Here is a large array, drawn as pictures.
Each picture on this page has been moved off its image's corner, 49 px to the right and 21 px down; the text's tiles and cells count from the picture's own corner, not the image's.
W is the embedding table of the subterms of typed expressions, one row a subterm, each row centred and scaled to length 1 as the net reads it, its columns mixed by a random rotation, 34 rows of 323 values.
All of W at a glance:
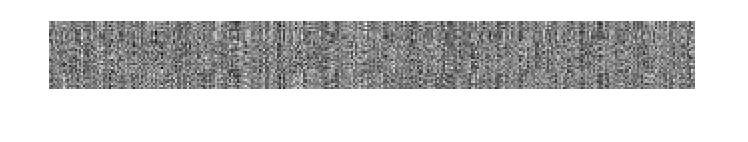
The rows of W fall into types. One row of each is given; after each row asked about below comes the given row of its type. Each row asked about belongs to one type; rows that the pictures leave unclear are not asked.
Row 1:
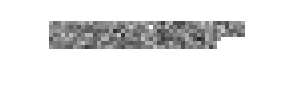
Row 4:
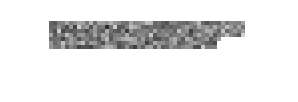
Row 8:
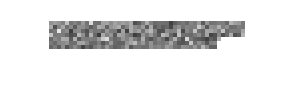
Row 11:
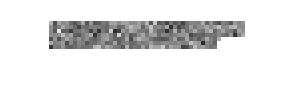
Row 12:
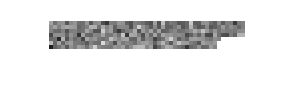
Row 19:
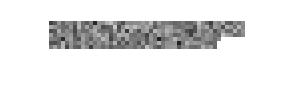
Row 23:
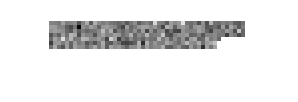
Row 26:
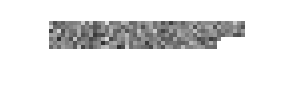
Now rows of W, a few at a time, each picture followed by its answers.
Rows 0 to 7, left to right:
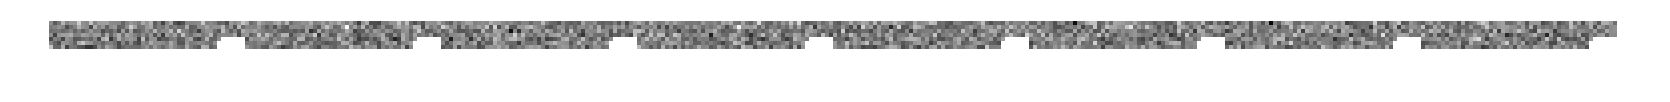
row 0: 1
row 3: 1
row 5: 19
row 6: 19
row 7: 8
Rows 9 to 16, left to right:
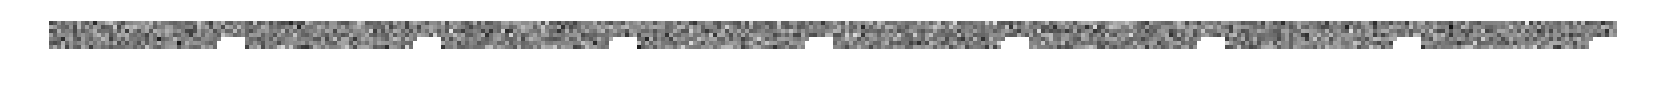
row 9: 19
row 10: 19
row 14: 4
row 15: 11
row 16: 11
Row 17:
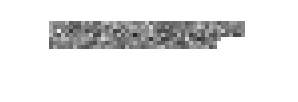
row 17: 8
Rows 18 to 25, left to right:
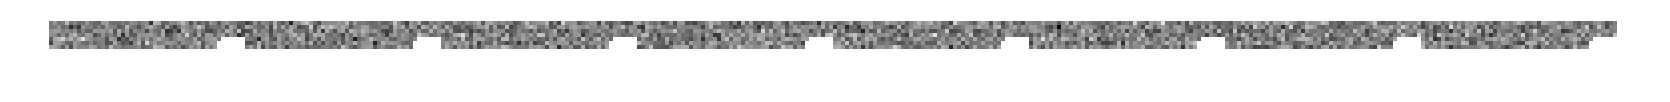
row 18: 23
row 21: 11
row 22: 4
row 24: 4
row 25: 4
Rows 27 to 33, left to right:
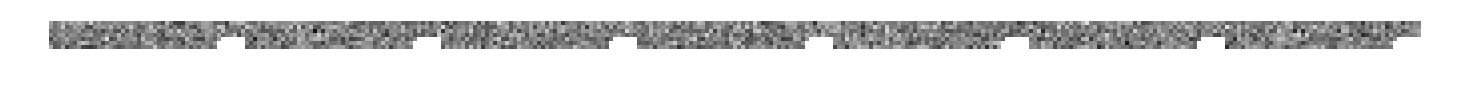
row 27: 1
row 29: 26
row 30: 1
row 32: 26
